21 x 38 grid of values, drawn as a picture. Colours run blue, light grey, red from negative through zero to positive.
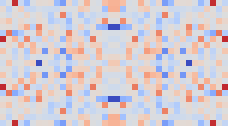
Histogram: heavy tails on both sides. Mirror symmetry: left to right and top to bottom. Calmest part: centre. Slope: none.
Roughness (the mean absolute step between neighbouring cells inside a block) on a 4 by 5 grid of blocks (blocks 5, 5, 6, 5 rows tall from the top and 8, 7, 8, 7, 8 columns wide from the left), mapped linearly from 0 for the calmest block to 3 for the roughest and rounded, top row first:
1 1 2 1 1 | 3 2 0 2 3 | 3 2 0 2 3 | 1 1 2 1 1
